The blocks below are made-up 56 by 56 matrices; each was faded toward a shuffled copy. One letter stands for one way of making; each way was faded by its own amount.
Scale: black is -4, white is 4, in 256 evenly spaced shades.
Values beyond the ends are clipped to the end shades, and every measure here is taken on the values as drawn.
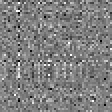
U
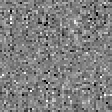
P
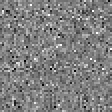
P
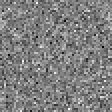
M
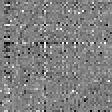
U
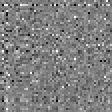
U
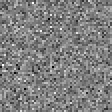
M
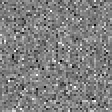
P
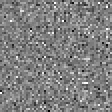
P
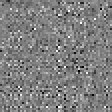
U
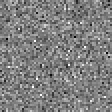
M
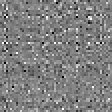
U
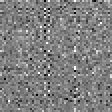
U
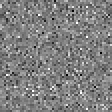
P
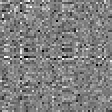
U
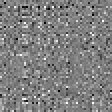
U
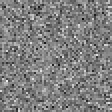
M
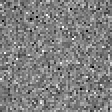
M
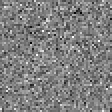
M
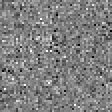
P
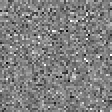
P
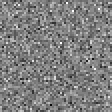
M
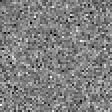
M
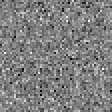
P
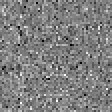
P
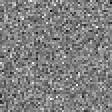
M
